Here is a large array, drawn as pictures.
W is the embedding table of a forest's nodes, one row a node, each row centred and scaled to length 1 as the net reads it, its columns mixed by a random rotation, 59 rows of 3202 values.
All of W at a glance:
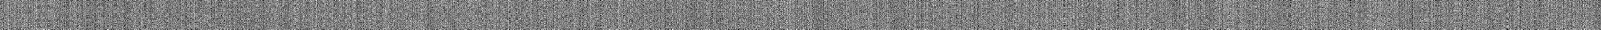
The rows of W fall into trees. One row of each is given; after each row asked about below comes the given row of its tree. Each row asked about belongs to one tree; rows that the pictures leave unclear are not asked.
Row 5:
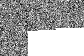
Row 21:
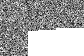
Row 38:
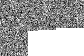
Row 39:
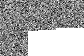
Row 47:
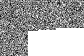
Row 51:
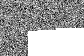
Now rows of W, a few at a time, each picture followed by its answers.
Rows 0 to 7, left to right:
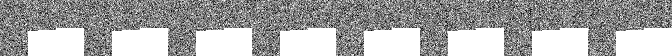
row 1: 51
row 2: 21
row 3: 39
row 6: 5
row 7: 21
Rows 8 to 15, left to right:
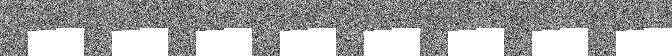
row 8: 51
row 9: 21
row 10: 51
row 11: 51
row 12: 51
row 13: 47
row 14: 47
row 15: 5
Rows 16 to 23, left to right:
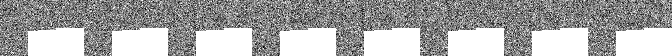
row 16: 21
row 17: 39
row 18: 5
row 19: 51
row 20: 5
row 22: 5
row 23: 38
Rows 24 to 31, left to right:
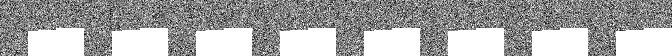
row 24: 47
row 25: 5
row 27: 21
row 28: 47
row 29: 21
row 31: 51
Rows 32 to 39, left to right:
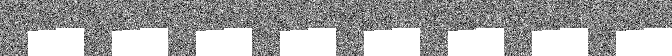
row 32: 51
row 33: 21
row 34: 51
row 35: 5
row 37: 38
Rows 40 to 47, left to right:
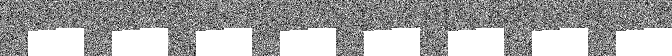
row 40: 47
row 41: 47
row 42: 51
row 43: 47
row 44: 5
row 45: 5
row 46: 51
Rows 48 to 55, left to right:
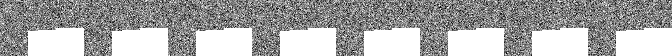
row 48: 39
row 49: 5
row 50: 51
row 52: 47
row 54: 47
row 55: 21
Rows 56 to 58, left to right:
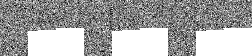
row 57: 5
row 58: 5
